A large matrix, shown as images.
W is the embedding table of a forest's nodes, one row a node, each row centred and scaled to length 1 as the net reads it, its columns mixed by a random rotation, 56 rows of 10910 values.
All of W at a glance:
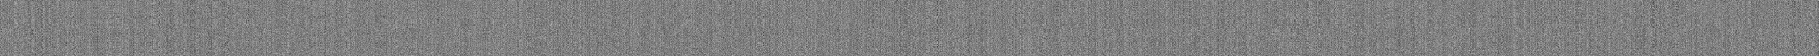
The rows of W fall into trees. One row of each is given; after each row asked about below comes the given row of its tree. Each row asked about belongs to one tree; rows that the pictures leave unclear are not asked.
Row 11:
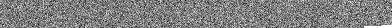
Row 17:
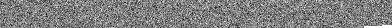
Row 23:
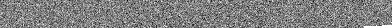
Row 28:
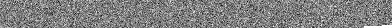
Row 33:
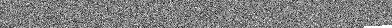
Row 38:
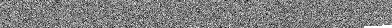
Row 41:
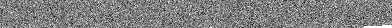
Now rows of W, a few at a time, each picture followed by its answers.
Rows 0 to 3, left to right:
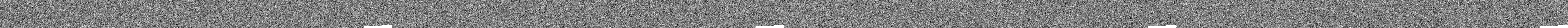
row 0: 33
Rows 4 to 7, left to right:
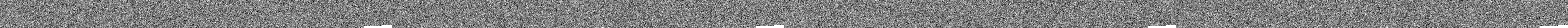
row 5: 41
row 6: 23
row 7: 41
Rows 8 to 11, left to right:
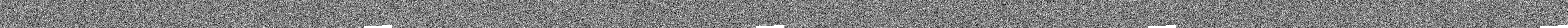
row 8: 11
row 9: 23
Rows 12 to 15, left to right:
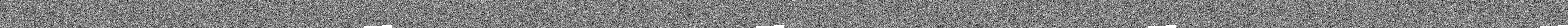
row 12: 23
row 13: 28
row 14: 23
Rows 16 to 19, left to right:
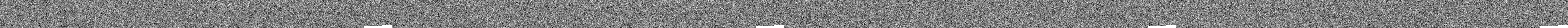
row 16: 17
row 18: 11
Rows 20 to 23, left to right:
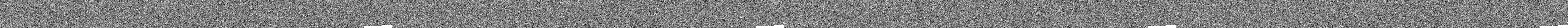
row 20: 23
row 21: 23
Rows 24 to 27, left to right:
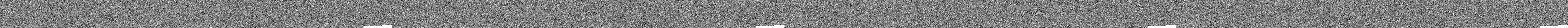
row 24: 41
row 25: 41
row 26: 23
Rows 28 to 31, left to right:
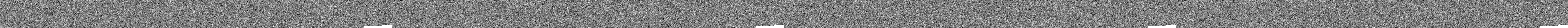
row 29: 38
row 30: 33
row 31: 38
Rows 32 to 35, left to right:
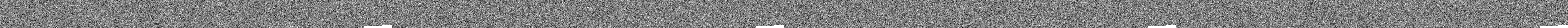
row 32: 17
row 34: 33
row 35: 17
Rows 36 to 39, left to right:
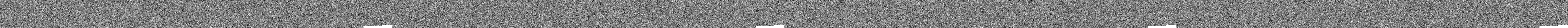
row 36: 41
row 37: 11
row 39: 41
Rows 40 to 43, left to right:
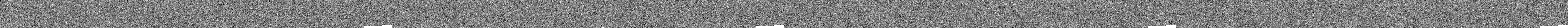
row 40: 23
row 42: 17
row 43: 17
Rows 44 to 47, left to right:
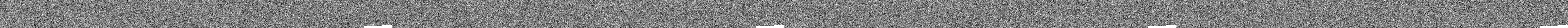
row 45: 17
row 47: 23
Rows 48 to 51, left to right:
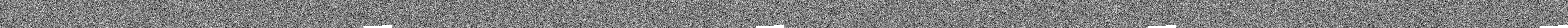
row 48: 41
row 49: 11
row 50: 28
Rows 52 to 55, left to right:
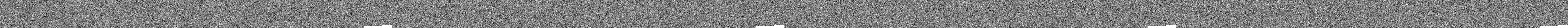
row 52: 17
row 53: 38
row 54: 41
